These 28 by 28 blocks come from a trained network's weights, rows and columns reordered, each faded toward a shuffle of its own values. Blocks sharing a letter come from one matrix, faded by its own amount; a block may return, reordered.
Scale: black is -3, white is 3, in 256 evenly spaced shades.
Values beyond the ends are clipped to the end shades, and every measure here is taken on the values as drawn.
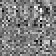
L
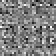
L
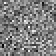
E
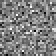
E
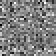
L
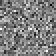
E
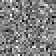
E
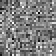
L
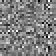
L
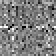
L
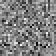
E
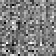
L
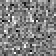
E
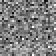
E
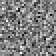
E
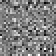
L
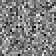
E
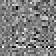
L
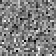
E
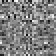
L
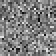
E
